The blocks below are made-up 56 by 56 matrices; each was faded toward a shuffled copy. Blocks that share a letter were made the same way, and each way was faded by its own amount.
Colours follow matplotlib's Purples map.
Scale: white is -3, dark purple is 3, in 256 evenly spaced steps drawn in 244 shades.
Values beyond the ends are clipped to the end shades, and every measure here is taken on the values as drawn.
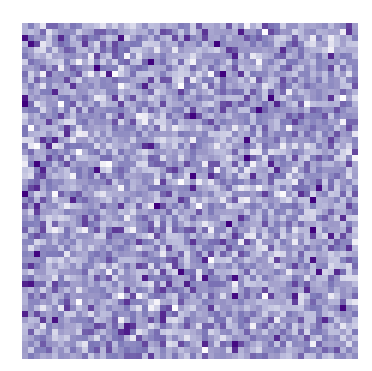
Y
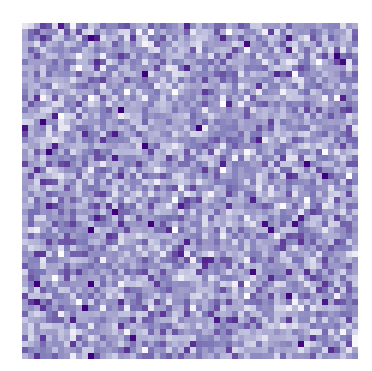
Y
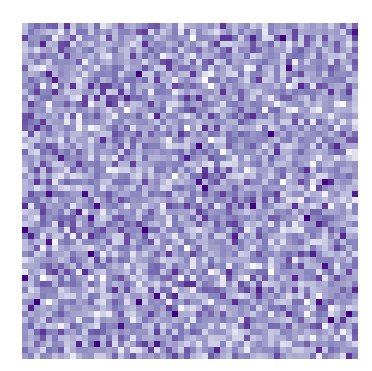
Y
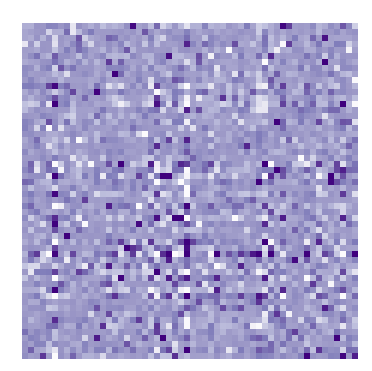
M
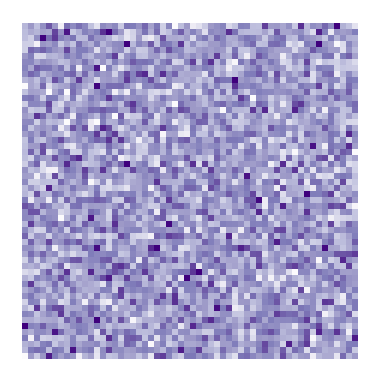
Y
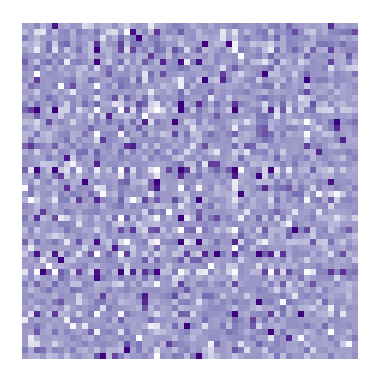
M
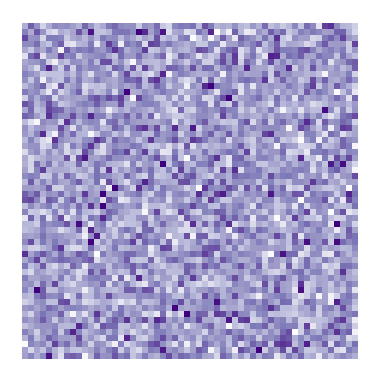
Y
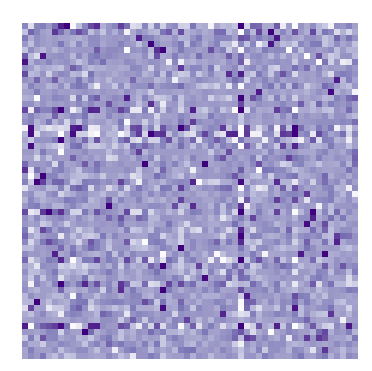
M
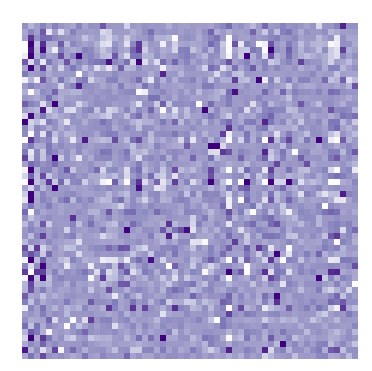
M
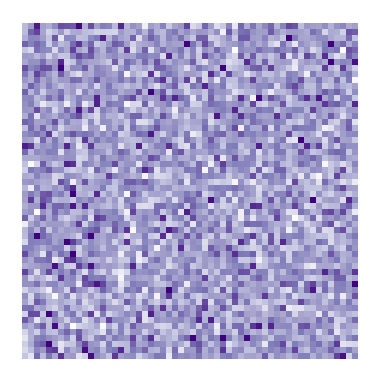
Y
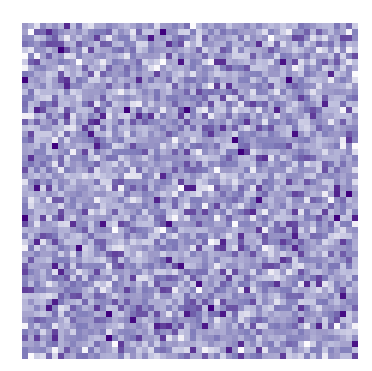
Y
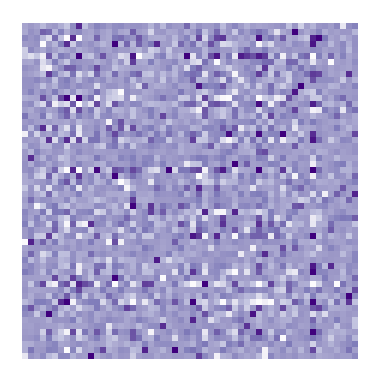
M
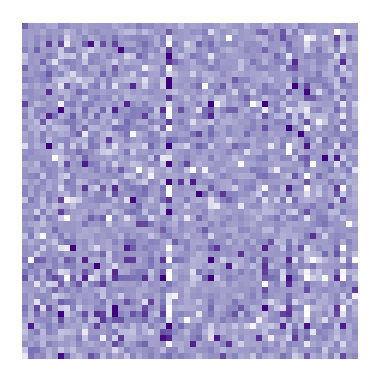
M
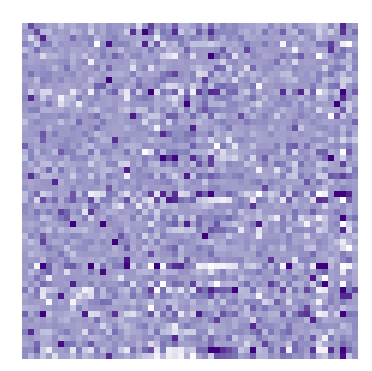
M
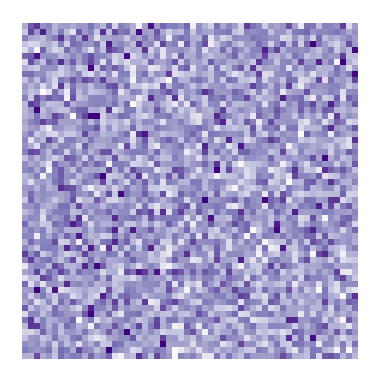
Y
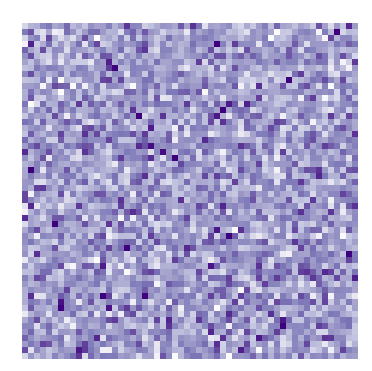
Y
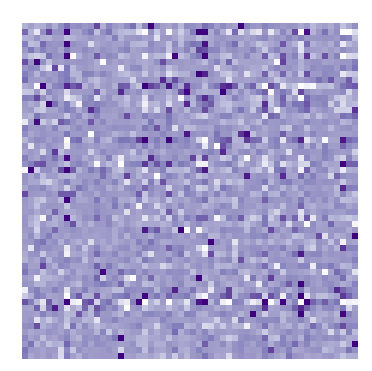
M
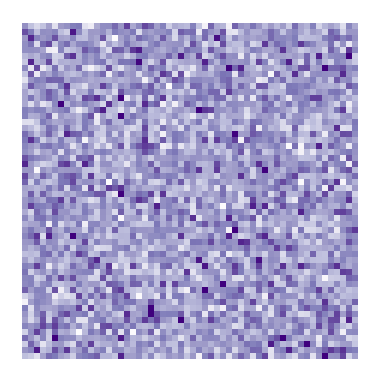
Y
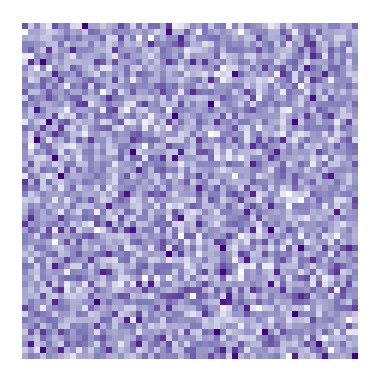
Y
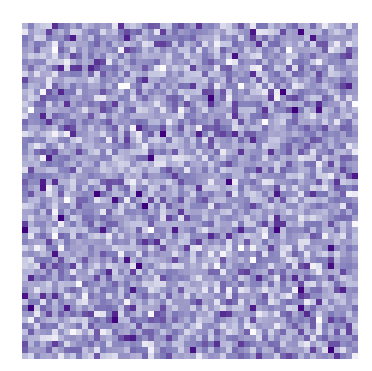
Y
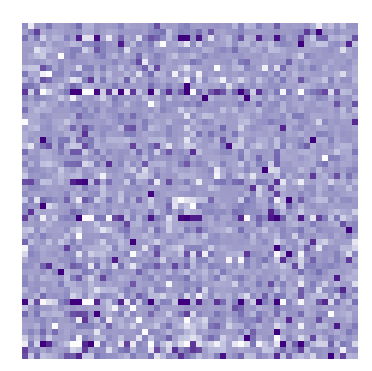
M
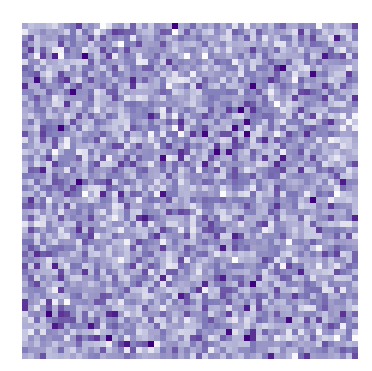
Y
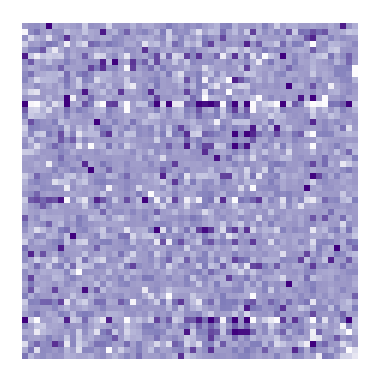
M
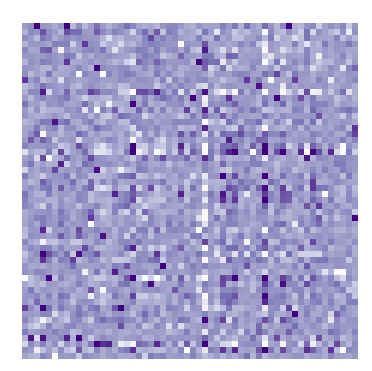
M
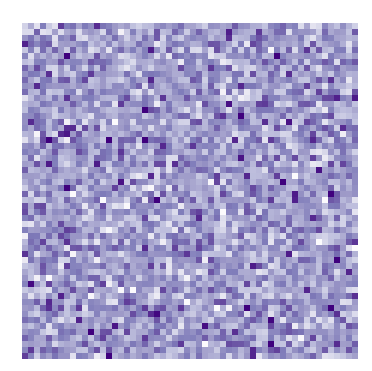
Y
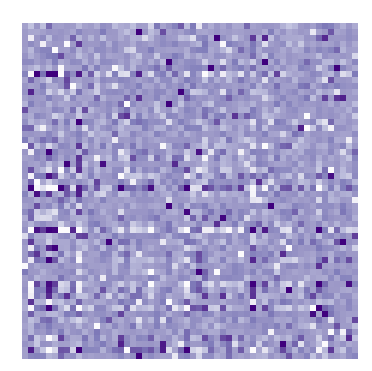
M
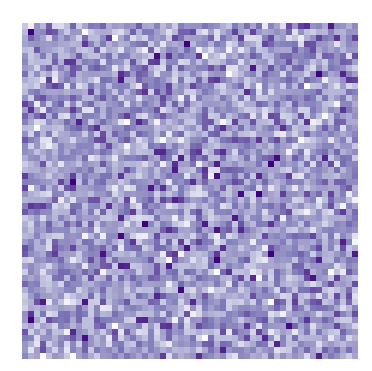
Y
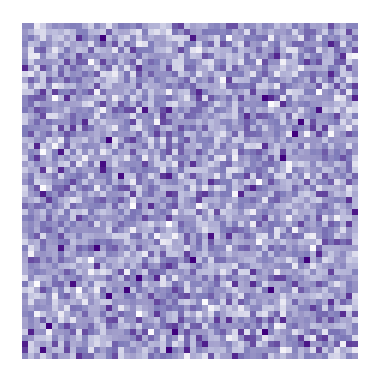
Y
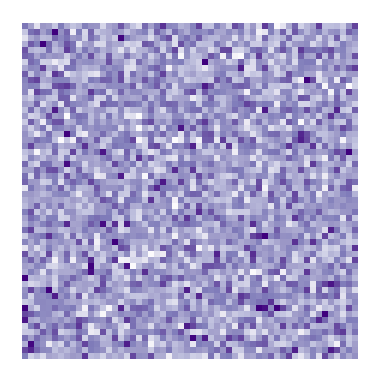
Y
